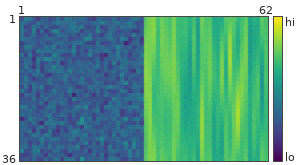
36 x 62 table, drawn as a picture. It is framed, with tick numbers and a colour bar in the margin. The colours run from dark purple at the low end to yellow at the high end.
It is made of 1 by 2 panels. Panel 1,1: low, fine-grained. Panel 1,2: high, streaked downward.
